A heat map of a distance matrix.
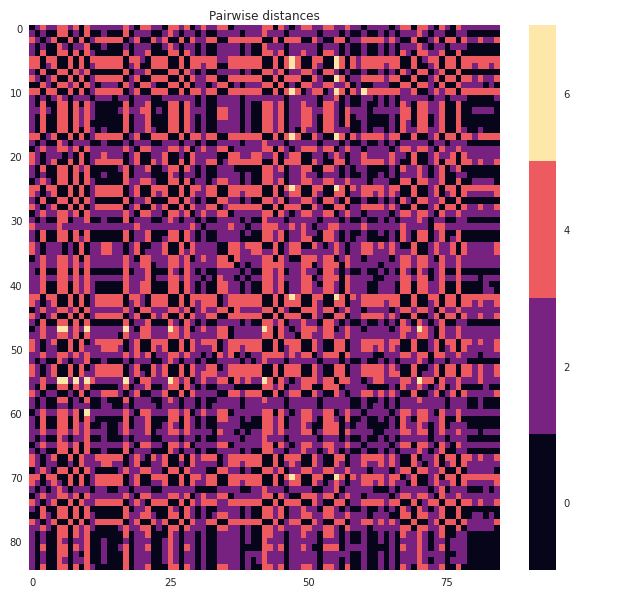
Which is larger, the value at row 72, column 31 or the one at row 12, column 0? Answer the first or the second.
the second
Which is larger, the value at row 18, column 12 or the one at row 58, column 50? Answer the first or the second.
the second
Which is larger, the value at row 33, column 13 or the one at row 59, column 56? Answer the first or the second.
the second
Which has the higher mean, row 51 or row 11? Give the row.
51
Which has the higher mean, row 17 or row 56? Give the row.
17
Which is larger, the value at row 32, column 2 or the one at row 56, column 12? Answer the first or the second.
the first
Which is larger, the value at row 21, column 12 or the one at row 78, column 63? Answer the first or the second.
the first
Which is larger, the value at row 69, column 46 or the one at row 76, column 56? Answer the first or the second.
the second
